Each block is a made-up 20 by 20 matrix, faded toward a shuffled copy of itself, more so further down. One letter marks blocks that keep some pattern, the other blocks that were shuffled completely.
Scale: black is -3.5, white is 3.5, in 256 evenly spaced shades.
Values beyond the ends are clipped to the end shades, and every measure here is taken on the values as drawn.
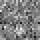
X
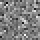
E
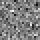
E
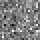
X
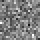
E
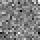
X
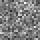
E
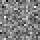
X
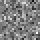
E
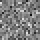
E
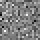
X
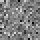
X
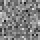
E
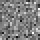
E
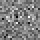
X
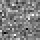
E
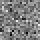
E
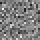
E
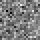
E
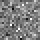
E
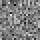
X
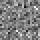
E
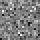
E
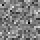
E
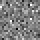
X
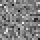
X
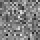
E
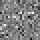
X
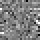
E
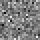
E
